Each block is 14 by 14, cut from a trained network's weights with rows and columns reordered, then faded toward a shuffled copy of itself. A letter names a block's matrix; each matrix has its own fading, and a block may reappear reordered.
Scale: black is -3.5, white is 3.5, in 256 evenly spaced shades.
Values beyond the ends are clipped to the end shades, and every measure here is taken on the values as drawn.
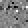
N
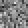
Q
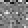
N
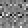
N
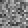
Q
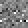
N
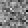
Q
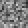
Q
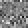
Q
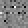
N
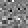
N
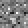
N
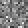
N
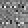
N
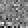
N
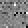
N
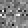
N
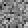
Q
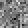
Q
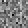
Q
